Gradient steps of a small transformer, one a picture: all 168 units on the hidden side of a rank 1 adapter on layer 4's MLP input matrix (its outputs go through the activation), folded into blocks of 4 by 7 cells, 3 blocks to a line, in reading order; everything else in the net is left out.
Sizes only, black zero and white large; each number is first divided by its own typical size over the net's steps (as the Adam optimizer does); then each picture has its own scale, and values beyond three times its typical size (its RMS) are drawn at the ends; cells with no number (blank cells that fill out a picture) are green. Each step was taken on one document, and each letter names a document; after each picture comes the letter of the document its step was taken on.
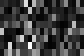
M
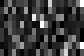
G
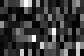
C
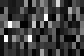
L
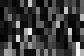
C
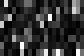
C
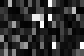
G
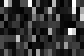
C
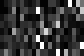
G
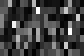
L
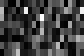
L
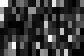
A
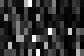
C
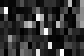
G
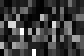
L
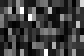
A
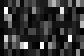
G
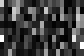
A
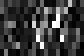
L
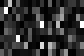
G
